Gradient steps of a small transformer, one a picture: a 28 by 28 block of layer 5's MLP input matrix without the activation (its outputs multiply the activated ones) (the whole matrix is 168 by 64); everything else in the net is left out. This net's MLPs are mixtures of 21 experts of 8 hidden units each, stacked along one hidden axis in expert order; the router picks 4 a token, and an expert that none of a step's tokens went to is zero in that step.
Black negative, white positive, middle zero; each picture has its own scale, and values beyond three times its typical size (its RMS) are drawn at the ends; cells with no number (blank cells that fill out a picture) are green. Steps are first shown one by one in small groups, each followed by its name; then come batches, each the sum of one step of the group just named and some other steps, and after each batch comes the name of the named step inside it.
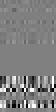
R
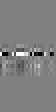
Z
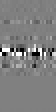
Z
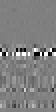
R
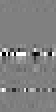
Z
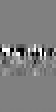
Z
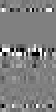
Z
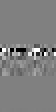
Z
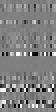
R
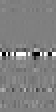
R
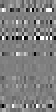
Z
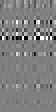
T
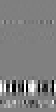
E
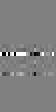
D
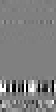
E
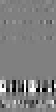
E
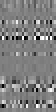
T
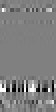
E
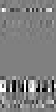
E
